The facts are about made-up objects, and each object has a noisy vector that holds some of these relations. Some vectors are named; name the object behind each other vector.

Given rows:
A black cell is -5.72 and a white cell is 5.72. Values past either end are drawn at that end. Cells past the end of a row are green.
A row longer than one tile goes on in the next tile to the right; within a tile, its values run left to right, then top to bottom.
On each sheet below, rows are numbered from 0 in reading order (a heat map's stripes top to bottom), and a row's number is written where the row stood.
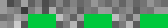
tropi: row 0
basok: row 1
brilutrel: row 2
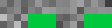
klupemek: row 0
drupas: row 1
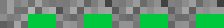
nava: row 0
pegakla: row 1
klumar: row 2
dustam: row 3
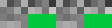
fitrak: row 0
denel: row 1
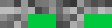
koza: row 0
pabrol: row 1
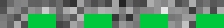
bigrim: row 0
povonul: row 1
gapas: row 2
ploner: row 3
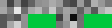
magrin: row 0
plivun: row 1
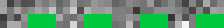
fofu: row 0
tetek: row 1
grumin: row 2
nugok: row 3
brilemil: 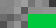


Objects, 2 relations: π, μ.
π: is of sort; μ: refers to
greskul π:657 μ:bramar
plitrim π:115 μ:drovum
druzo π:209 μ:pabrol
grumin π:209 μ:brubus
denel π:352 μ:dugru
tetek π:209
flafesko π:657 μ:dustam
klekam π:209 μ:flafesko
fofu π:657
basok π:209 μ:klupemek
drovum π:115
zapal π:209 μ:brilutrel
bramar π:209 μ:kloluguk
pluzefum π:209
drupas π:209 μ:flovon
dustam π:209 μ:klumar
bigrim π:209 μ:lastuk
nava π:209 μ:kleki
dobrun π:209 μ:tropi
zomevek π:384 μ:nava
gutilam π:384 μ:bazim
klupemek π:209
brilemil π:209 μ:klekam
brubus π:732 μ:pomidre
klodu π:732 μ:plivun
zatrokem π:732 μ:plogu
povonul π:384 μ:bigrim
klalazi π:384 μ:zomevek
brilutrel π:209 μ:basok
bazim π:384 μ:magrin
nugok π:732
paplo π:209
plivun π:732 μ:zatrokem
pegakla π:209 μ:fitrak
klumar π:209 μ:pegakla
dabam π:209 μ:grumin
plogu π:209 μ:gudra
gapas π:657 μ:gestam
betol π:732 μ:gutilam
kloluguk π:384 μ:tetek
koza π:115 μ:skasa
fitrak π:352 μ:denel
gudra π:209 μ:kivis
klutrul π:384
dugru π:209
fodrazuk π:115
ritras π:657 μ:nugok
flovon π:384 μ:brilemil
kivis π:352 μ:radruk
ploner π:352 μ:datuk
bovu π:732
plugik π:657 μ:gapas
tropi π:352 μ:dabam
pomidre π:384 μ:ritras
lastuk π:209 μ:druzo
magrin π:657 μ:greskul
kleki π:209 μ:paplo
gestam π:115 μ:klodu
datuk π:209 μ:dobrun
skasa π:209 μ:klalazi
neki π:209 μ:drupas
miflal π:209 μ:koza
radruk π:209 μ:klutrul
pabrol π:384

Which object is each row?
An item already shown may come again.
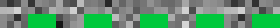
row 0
gestam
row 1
flovon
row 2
zapal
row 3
bramar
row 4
gestam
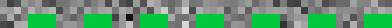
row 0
klutrul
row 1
dugru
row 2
klodu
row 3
bramar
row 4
klumar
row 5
pomidre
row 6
radruk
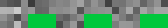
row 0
fodrazuk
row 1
neki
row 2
dugru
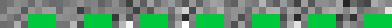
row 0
pluzefum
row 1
datuk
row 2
brubus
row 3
betol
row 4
plogu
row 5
bovu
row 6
plugik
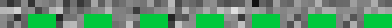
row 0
gestam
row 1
ritras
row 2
grumin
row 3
flafesko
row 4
drovum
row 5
gudra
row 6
radruk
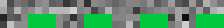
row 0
flafesko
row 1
gestam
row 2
dabam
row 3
zatrokem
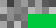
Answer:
kivis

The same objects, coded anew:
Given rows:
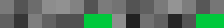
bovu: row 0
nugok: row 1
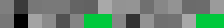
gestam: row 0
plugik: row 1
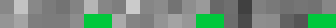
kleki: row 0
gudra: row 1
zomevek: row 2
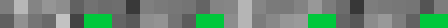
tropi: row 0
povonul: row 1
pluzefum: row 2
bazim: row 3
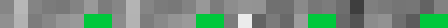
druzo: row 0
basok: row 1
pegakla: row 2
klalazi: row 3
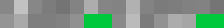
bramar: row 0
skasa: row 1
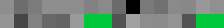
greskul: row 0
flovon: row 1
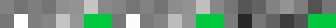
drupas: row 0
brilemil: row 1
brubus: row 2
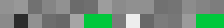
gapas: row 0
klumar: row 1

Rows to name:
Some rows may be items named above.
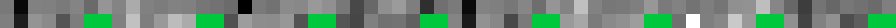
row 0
fodrazuk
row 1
miflal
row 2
flovon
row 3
betol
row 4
drovum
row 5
grumin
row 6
neki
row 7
pomidre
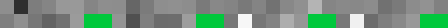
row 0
flafesko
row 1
fofu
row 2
klekam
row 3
dustam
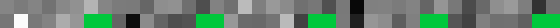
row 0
klekam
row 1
plivun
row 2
kivis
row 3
plitrim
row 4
betol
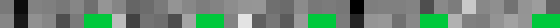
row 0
drovum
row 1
ritras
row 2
dugru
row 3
koza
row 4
radruk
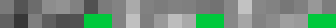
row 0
bovu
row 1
miflal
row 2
dabam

